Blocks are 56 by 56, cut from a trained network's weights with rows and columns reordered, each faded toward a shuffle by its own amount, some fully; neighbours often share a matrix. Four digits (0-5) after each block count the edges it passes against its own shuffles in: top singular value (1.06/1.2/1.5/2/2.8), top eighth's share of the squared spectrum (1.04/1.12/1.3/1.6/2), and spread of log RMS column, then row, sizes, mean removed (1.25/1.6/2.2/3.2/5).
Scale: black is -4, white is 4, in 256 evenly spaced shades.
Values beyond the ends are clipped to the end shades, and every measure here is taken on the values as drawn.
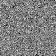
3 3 0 1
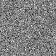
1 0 0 0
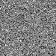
2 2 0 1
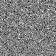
0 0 0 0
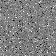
0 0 0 0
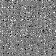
2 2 0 2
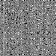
2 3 0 2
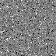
0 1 0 0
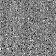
2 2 0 2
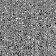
2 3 0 2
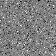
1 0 0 0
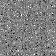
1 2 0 1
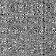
2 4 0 3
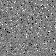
0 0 0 0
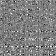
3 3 0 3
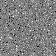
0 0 0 0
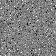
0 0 0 0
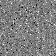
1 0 0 0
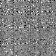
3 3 0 3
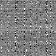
3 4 3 0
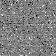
1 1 1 0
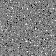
0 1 0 0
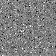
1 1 0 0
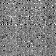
2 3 0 2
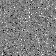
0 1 0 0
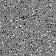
0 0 0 0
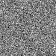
0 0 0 0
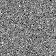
0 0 0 0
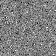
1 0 0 0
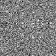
3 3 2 1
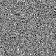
3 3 1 1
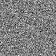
2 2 0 0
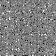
1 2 0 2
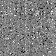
2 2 0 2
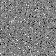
1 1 0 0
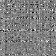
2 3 0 3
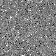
0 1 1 0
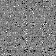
2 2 2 0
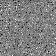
1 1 1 0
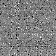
2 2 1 0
